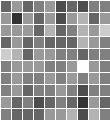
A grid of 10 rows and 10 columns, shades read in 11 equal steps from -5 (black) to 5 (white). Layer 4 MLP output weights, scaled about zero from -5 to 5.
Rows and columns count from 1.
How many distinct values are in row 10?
5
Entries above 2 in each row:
0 0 1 0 1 1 0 0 0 0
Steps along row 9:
down up down up up down down up down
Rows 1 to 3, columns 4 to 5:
0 1 / -1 1 / -1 2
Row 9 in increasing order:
-3 -2 -1 -1 -1 -1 0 0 1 1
